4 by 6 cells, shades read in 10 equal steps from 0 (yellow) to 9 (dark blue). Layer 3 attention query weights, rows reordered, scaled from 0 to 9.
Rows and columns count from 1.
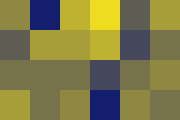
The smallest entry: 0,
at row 1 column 4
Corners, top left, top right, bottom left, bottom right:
4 3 3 5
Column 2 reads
9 3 5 5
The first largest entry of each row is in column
2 5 4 4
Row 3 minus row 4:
2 0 1 -2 1 -1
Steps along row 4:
up down up down up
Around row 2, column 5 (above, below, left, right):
6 5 2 5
